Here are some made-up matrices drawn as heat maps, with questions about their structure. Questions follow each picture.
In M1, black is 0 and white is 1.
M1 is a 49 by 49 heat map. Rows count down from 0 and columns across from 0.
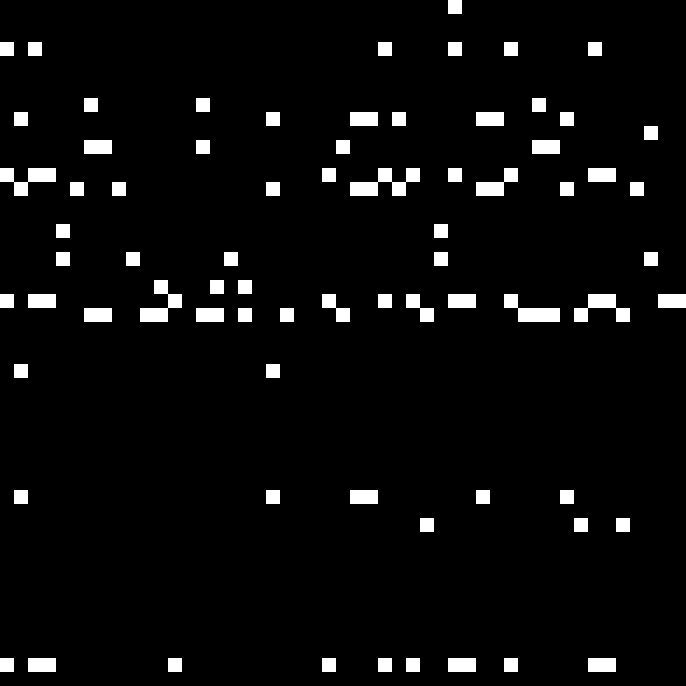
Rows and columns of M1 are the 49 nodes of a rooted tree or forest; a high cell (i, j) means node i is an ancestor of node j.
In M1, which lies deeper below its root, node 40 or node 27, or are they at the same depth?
node 27
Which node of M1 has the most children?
3
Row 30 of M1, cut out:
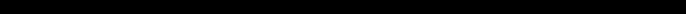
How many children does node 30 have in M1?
0
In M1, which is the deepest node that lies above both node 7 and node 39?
10
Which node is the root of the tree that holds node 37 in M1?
22
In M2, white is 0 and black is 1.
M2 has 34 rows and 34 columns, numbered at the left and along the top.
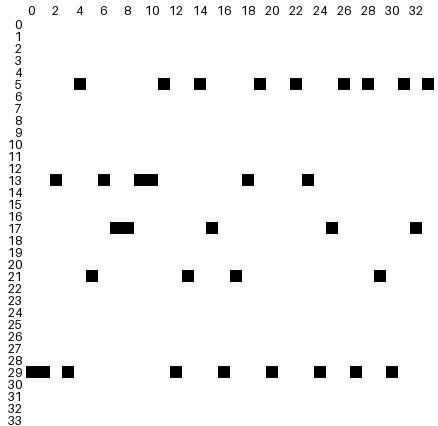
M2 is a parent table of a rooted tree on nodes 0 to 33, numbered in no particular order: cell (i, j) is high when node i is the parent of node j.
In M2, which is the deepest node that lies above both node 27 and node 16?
29
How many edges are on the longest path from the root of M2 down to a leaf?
2
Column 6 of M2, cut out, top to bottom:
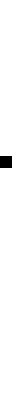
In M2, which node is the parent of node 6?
13
